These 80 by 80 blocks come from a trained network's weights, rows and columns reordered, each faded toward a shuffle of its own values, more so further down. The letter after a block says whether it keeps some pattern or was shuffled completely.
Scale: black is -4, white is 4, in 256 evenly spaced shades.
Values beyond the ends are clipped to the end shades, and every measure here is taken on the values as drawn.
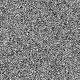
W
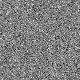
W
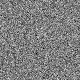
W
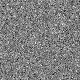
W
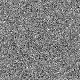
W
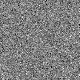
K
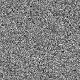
K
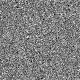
W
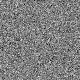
W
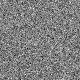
W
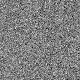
W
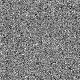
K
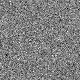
W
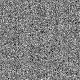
K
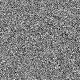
W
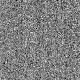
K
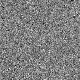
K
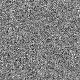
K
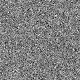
W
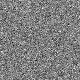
W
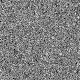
W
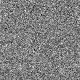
W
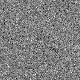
W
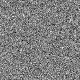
K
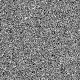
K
